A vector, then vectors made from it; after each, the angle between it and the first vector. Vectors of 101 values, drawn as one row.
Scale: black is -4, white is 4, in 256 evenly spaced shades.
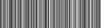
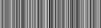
nearly opposite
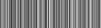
nearly parallel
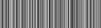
nearly opposite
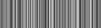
partly aligned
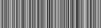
nearly opposite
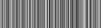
nearly opposite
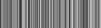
partly aligned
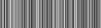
orthogonal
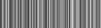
nearly parallel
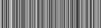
nearly opposite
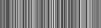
orthogonal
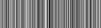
nearly opposite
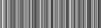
orthogonal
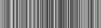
partly opposed
